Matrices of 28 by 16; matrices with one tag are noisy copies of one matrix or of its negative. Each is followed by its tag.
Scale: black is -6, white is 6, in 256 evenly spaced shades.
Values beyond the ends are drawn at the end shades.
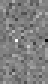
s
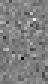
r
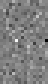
s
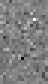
r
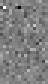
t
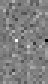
s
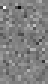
t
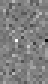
s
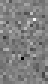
r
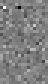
t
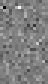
t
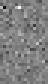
t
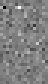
t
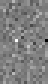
s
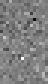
r
